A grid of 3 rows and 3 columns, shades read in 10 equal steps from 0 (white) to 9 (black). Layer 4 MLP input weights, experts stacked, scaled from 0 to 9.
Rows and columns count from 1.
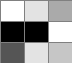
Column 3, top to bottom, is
3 0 2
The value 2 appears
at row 3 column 3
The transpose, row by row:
0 9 6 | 1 9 1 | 3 0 2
